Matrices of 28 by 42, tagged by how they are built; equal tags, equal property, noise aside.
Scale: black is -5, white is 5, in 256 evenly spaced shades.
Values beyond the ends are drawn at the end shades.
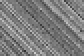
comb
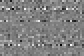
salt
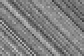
comb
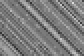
comb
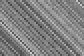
comb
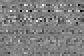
salt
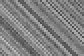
comb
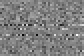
salt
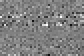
salt
